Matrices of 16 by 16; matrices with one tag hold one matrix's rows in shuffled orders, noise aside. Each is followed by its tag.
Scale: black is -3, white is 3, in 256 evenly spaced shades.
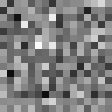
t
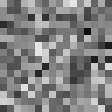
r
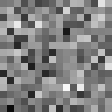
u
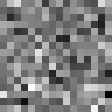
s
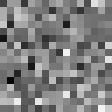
u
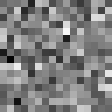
u
